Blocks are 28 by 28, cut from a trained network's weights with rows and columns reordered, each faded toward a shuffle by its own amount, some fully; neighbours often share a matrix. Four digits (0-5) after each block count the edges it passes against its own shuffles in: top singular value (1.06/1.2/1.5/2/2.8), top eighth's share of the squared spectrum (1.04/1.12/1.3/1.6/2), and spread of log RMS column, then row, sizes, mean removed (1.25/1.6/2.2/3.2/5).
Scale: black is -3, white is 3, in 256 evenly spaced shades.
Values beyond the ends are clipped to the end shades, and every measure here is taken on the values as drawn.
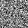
2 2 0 0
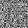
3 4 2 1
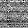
3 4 1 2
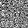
2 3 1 1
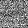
1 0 0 0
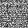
2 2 0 0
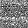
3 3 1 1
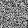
0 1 0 0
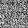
0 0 0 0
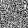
2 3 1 1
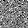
2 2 0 1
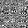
3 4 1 2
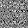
2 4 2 2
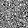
2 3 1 0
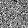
1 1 0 0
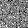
0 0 0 0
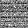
3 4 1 2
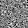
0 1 0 0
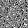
1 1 0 0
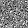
0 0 0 0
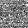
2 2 0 0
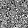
0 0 0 0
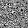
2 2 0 0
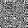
3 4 2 1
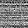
4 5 1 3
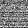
3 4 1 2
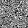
1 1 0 0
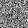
0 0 0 0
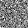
0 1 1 0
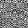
3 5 2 2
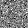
0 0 0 0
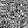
3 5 2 2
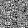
3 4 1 1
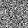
2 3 1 0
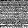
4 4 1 3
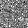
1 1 0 0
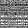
4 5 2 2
